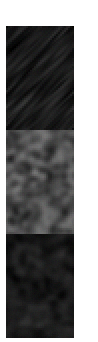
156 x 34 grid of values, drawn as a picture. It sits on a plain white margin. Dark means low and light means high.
The table splits into 3 rows of 1 panel. Panel 1,1: very low, slanting up to the right, faint in contrast. Panel 2,1: low, blotchy. Panel 3,1: very low, blotchy, faint in contrast.
